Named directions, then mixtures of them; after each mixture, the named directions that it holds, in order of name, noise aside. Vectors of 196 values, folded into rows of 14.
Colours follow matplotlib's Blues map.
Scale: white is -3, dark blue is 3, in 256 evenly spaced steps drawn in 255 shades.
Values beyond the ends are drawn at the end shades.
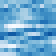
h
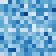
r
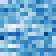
h, r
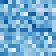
r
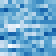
h, r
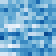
h, r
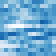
h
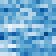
h, r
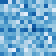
r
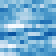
h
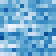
h, r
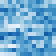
h, r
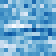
h, r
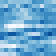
h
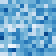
h, r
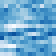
h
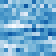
h, r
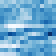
h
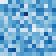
r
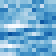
h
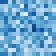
r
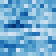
h, r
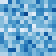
r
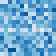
r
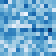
h, r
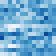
h, r
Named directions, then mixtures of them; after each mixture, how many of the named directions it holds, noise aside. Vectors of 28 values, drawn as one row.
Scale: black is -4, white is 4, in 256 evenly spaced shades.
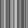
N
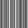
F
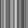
one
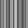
one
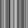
one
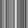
two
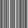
one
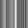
two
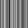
two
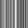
two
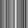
two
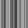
one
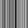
two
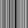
two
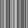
one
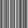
one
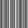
one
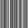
two
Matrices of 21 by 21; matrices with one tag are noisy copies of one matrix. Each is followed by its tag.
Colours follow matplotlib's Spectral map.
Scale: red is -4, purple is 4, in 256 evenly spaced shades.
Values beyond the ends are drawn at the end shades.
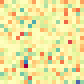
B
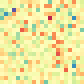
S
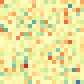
B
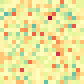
S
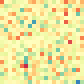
B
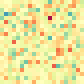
S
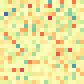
S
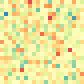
S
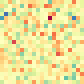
S
